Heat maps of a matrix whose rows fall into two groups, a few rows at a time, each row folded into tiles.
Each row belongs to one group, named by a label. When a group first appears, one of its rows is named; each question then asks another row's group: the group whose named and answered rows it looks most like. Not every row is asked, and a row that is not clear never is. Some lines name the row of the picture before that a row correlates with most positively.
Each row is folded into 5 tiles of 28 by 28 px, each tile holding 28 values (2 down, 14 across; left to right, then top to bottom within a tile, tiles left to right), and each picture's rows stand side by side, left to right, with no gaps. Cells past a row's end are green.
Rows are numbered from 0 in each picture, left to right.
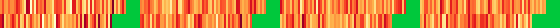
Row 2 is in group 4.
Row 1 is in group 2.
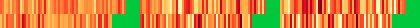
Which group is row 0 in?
4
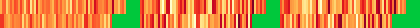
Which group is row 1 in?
4
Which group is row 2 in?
2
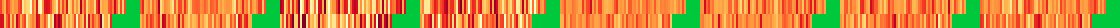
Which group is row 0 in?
2
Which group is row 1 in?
4
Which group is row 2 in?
4
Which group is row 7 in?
2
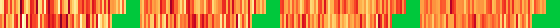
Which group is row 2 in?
4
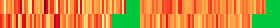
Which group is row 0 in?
2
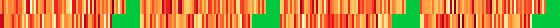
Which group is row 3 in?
4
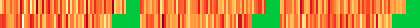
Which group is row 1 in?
4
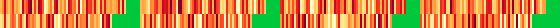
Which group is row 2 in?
4
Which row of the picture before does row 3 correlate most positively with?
2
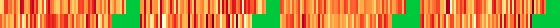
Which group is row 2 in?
4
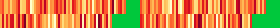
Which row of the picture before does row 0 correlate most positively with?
3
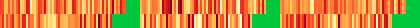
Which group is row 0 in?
4
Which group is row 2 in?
4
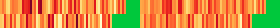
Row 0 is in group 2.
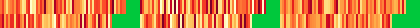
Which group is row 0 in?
4
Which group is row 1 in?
4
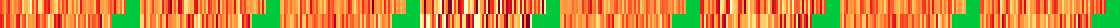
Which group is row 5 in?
4
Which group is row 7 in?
4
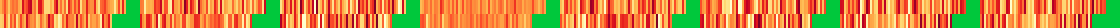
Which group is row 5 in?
2
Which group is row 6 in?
4
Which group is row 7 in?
4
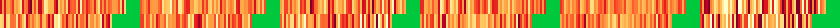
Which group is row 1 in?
2
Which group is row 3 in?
4
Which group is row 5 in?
2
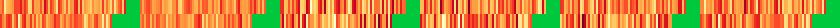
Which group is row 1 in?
2
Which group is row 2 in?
4
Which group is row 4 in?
4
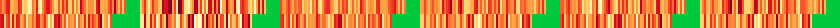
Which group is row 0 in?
2
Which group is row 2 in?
2
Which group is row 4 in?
2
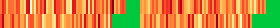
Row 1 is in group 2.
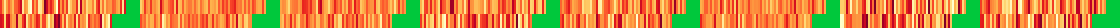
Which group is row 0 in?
2
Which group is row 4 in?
2
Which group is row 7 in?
2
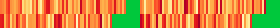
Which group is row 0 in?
2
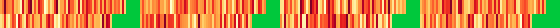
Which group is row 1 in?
4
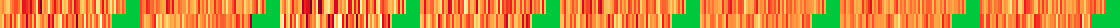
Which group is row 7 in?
2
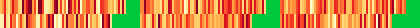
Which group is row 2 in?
4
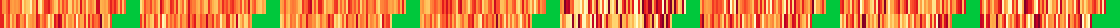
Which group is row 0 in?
2
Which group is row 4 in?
2
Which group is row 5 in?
4
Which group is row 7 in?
2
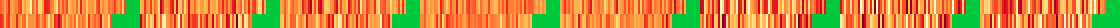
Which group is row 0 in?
2
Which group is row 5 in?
4
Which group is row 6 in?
4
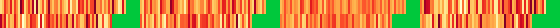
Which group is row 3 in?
2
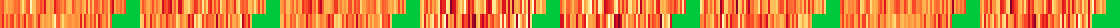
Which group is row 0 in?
4
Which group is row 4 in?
2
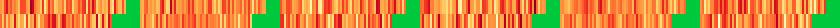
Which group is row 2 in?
2
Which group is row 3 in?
2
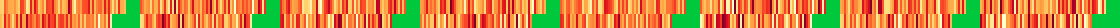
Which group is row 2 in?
2
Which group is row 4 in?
2
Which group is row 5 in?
4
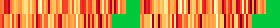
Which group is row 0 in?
2
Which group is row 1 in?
2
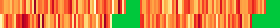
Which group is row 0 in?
4
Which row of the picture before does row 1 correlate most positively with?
0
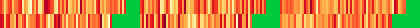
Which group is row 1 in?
4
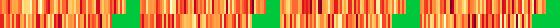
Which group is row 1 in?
4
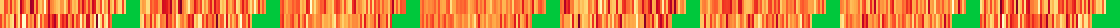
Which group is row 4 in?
2
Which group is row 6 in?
4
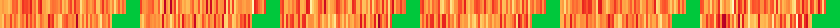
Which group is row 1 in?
4
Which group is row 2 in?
4
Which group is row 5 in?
4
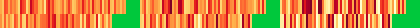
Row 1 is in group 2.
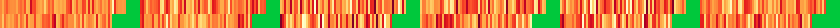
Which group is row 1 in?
4
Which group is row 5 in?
2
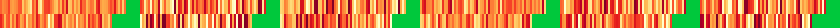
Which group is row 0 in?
2
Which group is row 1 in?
4
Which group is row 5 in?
2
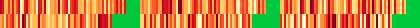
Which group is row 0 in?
4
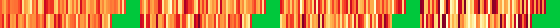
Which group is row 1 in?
2
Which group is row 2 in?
4
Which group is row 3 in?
4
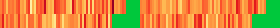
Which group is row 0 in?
4
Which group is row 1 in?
2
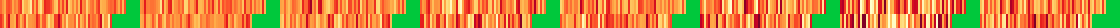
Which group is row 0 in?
2
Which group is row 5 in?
2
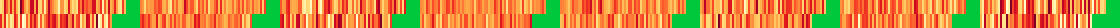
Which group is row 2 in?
2
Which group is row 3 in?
4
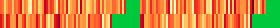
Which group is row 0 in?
2
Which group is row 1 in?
4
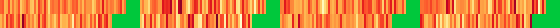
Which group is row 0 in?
4
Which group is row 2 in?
2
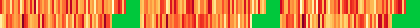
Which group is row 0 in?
4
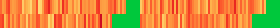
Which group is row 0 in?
2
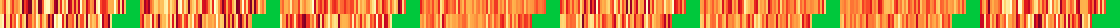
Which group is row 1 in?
2
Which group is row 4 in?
4
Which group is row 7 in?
2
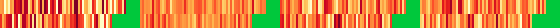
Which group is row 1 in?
4
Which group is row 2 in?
2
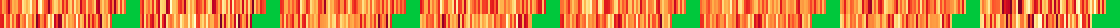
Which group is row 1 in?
4
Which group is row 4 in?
2
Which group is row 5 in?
2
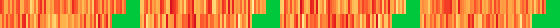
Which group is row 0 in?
4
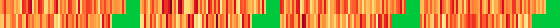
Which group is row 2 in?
4
